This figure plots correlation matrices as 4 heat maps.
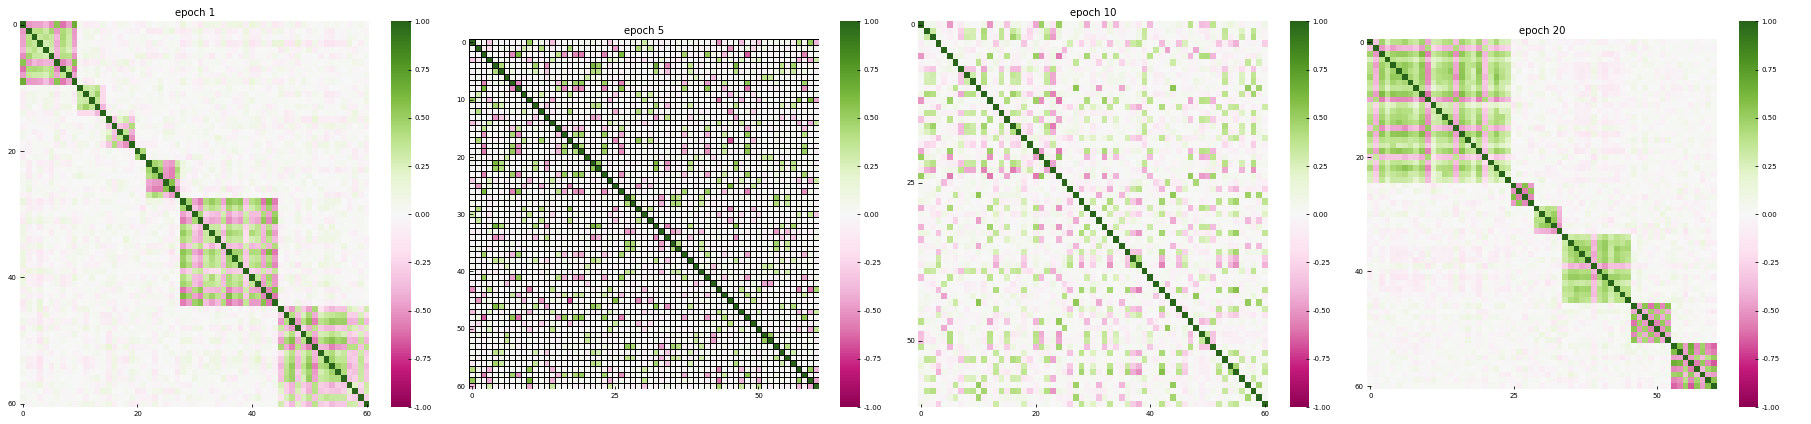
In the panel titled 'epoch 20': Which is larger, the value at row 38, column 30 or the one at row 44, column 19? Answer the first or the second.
the first
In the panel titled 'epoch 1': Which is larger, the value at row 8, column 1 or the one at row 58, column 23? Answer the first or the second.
the first
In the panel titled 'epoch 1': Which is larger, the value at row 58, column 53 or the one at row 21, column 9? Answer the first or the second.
the second
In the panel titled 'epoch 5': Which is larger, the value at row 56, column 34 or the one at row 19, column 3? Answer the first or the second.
the second
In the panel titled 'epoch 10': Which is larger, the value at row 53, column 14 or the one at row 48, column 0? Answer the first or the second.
the first
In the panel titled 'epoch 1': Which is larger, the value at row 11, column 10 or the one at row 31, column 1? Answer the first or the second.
the first
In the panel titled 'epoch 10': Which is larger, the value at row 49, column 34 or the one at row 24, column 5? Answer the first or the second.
the first
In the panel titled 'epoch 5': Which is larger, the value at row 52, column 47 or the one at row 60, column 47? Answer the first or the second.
the second
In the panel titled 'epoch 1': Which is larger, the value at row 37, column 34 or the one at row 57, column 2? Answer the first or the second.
the first
